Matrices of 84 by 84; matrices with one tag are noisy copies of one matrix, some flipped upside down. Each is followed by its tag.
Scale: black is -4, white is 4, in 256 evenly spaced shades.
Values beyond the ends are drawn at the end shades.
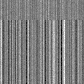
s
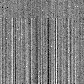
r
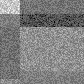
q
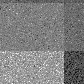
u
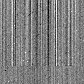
r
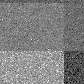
u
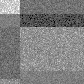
q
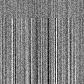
r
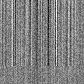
r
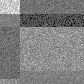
q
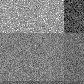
u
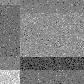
q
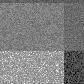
u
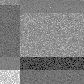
q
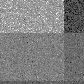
u
